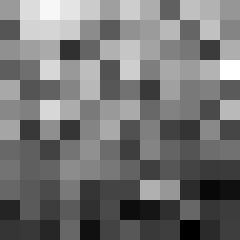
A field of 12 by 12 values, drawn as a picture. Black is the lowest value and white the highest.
There are no regular stripes. The bottom left is the smoothest part. The bottom right is the ninth with the lowest average. No single row or column stands out from its neighbours. Values rise toward the top.
